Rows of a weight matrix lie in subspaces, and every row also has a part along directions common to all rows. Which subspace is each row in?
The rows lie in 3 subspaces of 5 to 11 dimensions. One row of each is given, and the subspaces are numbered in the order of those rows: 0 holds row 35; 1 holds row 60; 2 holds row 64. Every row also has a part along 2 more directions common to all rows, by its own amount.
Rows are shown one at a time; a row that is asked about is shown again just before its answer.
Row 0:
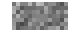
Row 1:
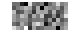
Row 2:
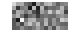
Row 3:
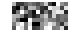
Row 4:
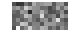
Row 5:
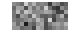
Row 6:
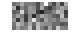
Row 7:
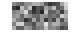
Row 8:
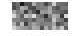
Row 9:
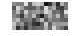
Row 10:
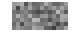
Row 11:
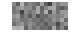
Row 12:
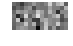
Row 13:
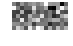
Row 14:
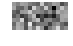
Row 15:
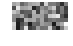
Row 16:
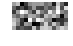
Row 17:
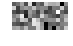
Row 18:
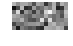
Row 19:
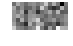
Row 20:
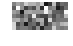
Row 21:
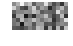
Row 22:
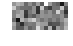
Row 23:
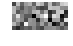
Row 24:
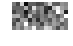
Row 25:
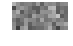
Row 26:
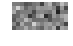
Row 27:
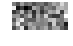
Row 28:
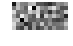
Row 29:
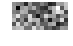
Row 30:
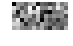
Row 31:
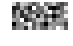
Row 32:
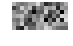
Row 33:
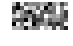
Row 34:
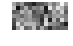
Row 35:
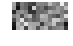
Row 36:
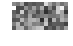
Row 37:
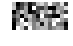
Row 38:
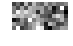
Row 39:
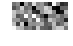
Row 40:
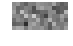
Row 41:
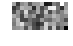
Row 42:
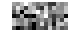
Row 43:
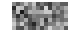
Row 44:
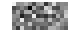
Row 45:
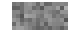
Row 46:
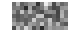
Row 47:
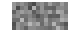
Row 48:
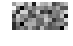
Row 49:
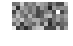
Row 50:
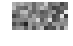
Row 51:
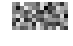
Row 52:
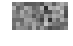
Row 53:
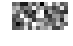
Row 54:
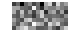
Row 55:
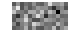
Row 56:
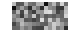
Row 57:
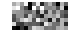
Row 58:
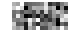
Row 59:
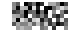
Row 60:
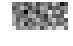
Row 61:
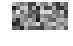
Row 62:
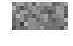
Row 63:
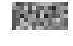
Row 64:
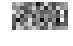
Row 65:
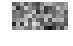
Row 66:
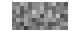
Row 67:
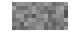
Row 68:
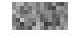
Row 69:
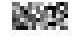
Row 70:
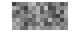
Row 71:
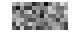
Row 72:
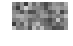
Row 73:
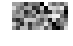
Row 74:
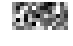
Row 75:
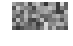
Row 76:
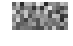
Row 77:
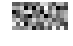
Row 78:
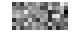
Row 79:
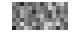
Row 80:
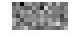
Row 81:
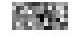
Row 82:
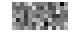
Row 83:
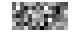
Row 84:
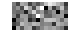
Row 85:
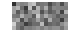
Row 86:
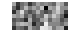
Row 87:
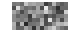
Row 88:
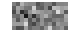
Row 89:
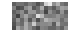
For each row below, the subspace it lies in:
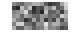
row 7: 2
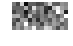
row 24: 1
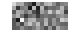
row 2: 0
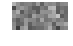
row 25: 0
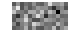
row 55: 2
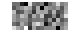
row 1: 2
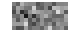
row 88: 1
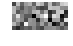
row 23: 1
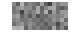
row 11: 2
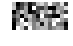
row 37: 0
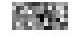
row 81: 0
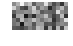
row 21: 1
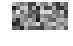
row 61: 0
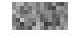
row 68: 2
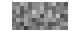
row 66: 2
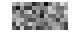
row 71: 0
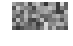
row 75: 2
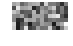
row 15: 0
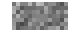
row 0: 1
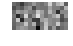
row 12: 2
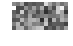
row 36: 0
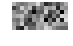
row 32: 2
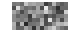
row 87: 2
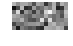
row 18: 0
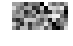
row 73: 0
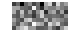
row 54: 2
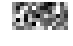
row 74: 2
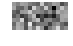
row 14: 0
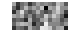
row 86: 2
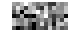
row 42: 1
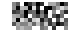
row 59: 1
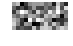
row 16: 2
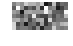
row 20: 2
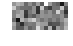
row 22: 0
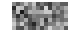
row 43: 1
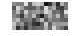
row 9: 2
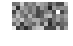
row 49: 2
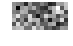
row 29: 2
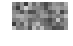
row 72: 2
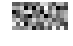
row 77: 2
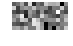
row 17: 2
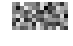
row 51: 2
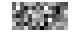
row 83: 2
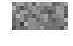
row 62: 1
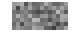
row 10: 2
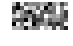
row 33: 2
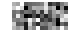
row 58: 2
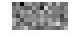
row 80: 2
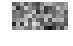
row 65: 2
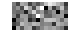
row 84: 2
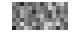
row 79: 2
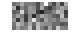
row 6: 2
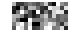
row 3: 2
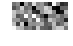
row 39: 1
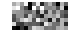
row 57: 2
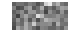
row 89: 2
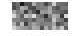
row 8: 1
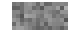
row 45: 2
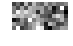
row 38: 1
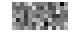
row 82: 2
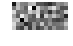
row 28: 0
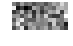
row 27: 0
